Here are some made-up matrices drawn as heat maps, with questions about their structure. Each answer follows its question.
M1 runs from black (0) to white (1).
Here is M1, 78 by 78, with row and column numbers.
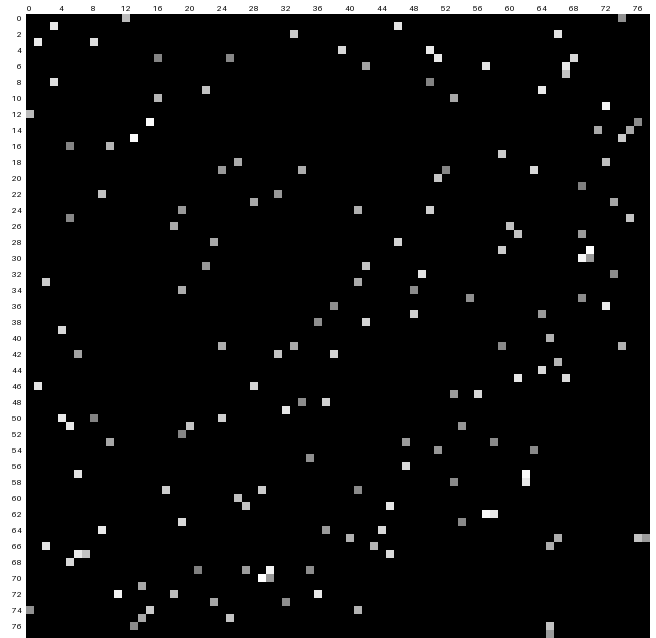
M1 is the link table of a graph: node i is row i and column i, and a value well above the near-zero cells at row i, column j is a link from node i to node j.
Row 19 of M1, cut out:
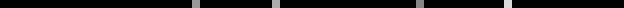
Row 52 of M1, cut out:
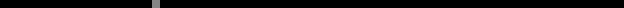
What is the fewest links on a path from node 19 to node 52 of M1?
1
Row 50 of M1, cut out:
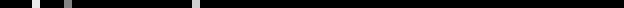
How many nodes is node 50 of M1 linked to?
3
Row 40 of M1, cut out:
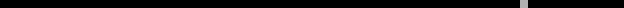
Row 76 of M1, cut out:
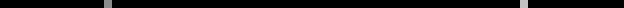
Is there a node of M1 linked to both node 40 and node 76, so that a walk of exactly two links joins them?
yes
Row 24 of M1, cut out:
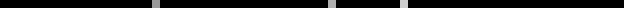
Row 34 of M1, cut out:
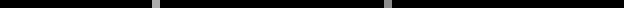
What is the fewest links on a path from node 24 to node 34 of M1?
2
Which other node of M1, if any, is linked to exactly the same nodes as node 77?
node 40
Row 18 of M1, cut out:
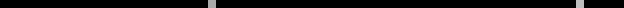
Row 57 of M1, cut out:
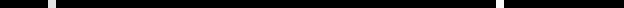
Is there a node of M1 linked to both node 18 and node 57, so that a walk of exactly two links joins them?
no
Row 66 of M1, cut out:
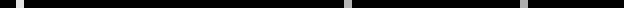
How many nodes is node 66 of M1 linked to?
3
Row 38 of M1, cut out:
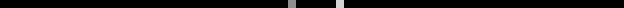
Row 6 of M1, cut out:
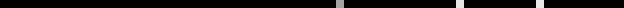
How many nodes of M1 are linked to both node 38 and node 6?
1
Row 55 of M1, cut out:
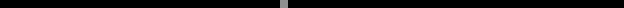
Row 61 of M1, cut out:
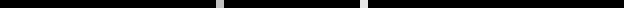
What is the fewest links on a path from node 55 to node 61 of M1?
4
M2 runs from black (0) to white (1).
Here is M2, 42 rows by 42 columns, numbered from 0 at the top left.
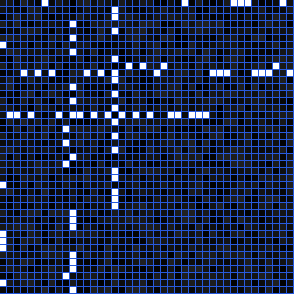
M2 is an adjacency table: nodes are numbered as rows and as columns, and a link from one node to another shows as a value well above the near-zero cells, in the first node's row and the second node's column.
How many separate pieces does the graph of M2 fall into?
3
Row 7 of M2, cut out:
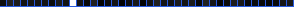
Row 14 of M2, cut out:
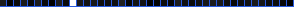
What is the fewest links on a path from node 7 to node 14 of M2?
2
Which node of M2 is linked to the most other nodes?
node 16
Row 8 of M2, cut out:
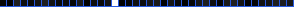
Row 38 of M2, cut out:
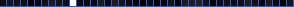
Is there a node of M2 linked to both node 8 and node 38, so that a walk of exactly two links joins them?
no
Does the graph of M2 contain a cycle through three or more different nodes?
no
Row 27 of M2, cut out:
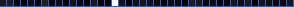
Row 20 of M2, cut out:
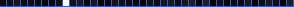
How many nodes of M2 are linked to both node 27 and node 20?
0
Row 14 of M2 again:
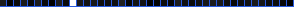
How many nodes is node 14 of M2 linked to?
1
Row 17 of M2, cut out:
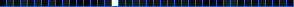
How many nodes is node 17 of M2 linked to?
1
